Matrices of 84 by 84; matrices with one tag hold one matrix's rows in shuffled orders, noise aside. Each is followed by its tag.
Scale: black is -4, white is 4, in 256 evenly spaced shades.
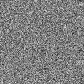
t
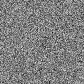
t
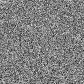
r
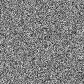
t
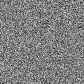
t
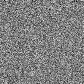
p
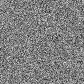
t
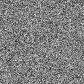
p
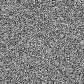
r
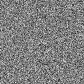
t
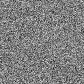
r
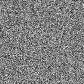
p
